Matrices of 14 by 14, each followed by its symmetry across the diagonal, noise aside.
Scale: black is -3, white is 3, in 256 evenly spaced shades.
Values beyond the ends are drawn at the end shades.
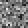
neither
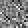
antisymmetric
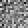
symmetric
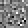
antisymmetric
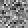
neither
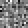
antisymmetric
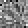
antisymmetric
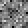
symmetric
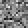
neither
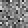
antisymmetric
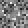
symmetric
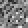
symmetric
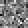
antisymmetric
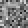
symmetric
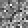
symmetric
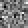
neither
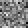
neither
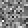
neither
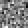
antisymmetric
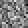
neither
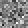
symmetric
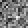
symmetric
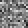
neither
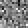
neither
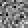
symmetric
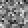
antisymmetric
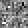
antisymmetric
